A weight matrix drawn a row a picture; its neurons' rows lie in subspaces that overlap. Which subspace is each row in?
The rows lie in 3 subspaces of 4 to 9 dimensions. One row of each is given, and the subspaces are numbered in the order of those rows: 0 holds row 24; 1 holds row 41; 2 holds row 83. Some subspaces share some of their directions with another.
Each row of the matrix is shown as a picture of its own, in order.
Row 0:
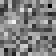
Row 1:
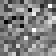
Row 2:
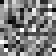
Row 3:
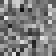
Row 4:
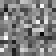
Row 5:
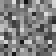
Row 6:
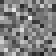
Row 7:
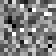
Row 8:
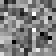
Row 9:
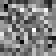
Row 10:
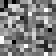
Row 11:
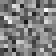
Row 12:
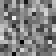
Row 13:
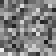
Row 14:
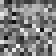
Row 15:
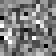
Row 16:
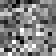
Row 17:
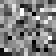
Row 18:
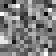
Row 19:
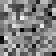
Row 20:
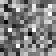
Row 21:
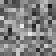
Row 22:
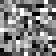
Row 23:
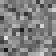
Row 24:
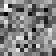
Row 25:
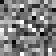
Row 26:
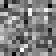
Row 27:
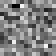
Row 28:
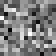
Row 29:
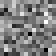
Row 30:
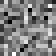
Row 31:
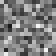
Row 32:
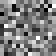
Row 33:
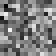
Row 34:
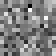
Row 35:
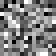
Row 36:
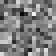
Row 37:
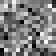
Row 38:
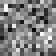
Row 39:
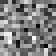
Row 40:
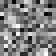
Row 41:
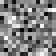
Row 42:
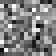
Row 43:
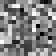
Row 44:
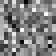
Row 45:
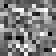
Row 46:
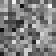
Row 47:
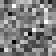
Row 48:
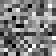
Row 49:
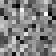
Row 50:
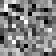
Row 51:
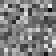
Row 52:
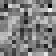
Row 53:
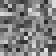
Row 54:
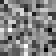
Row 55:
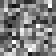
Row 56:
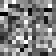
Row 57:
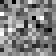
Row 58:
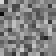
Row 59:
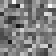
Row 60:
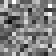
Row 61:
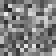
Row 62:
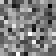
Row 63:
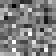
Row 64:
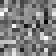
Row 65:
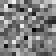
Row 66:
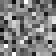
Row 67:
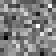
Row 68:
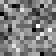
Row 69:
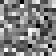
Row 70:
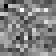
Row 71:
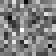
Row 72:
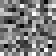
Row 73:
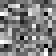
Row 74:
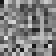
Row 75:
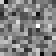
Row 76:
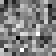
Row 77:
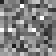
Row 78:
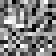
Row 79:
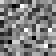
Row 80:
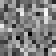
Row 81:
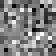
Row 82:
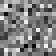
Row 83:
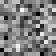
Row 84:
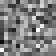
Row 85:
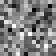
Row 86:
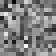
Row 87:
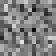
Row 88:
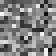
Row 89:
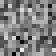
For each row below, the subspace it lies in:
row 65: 0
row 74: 2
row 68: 2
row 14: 2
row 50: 1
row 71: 0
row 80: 1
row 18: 1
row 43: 2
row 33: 1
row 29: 2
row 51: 2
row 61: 0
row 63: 2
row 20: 1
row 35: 0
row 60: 0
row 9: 0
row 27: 1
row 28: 1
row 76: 2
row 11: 1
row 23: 1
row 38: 2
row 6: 1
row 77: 2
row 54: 2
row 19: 1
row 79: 1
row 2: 1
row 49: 1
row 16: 2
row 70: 0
